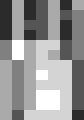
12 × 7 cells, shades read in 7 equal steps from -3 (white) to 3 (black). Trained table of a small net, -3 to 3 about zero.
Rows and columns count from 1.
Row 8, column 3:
-1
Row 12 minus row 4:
-3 2 -4 -3 -1 -4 2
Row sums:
4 4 4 5 -7 -6 -7 -8 -7 -9 -9 -6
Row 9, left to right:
-1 0 -1 -2 -2 -2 1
